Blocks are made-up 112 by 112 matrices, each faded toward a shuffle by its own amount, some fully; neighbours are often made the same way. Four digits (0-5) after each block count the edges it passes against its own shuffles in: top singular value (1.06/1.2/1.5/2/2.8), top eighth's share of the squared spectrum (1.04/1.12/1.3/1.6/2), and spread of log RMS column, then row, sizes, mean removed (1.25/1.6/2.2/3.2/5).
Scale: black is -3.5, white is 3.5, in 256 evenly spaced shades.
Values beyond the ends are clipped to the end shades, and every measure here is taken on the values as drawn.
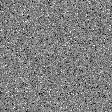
0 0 0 0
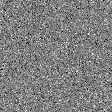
0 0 0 0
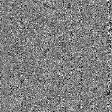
1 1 3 0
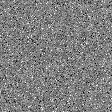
0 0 0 0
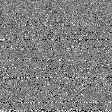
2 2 0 3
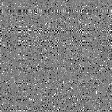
5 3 2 3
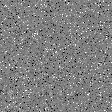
2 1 0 0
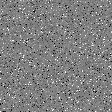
0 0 0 0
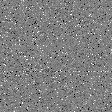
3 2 0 1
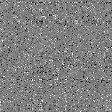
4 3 1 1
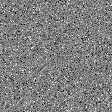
2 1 0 0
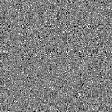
4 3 2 2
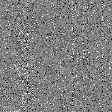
2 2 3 0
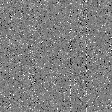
2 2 2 0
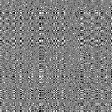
5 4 4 4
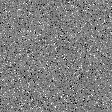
0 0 0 0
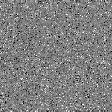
4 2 1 1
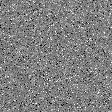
2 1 0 0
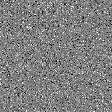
3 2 0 0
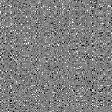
5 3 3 2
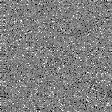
4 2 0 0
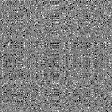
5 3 2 2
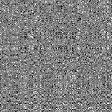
5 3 2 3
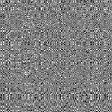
5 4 3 3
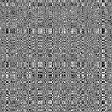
5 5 4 4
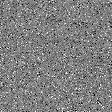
3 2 0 0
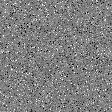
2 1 0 0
